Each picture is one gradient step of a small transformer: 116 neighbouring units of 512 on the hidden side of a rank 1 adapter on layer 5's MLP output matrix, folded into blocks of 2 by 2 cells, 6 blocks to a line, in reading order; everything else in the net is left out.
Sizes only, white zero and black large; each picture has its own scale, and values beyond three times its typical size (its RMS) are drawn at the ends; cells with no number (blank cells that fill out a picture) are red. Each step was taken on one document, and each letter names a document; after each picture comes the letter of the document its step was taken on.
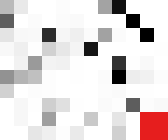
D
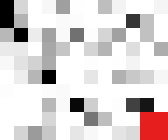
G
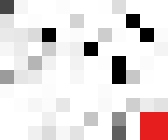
D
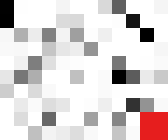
D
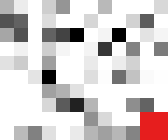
G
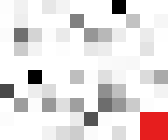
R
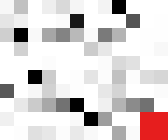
R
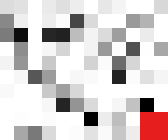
G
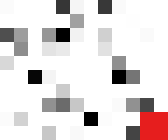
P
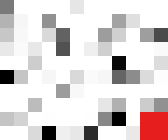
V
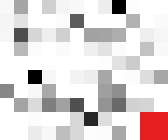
R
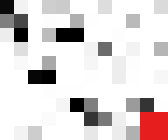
G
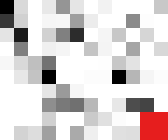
G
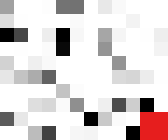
P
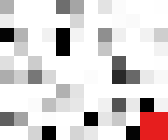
P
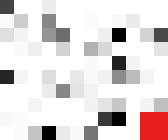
V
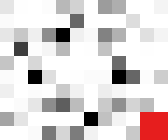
P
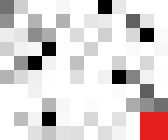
D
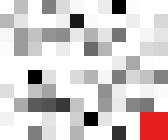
R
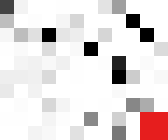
D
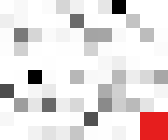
R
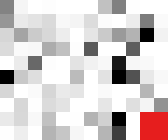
D
